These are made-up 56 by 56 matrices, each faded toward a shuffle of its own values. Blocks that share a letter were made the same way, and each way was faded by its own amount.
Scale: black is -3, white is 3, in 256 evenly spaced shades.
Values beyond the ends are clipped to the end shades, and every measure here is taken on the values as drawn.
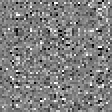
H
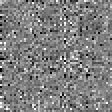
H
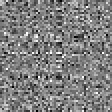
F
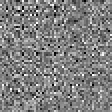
F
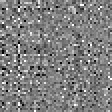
H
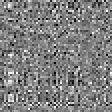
F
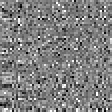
F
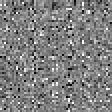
H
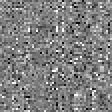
H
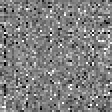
H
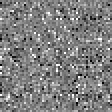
H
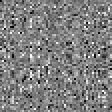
H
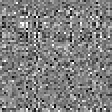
F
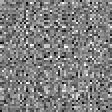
F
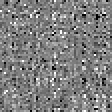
H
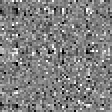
H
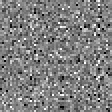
H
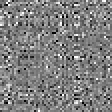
F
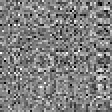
F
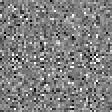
H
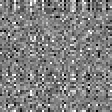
F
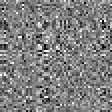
F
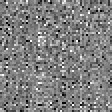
H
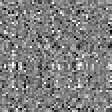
H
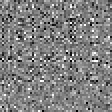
F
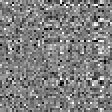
F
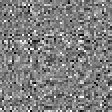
F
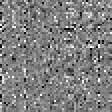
H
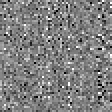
H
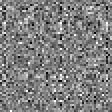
F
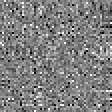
H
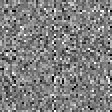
F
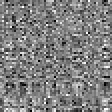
F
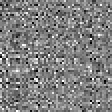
F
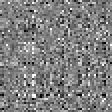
F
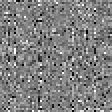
H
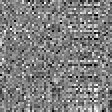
F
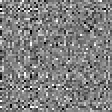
F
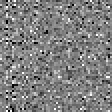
H
